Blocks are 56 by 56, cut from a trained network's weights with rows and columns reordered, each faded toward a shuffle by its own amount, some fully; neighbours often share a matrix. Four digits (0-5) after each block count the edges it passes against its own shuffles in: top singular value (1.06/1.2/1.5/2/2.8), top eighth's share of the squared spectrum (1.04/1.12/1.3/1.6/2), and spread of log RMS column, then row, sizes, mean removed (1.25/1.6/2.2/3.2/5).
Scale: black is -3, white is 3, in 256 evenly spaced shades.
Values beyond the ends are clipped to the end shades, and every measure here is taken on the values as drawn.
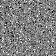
0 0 0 0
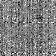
3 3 0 2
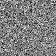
0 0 0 0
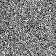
0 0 0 0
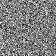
2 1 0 0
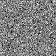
2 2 0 0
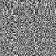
4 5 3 1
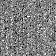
2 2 0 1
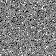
0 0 0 0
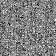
1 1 0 0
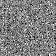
0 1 0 0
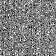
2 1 0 0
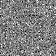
0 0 0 0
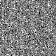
1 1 0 0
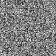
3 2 0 0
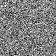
0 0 0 0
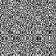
4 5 3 2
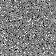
0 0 0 0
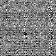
3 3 3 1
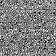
2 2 2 0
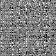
3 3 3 0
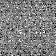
2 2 1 0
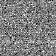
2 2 1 0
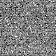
1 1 1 0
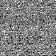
2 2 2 0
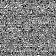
2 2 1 0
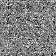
2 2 1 0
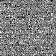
2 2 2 0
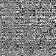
3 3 3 1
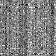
3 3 0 3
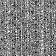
3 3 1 2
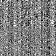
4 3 1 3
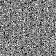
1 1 0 0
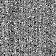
2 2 0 1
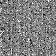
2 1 0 0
